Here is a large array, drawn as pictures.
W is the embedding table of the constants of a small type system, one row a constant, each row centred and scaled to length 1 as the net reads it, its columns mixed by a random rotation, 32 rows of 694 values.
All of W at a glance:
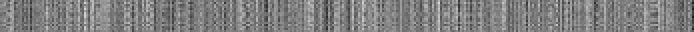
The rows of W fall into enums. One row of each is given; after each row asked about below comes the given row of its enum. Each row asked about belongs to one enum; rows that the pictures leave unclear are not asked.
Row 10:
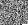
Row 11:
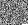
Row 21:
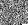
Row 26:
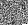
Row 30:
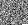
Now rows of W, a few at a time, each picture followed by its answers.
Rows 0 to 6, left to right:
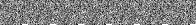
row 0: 10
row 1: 11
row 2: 21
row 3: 21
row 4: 11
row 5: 30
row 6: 10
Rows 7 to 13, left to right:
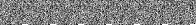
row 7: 30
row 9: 21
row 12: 10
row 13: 26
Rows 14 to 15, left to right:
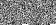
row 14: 26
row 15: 21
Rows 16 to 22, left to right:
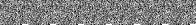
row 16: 10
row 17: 21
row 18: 10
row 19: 11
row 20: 11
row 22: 21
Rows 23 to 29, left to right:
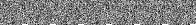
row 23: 26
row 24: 11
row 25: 30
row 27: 10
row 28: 10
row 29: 21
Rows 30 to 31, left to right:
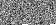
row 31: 26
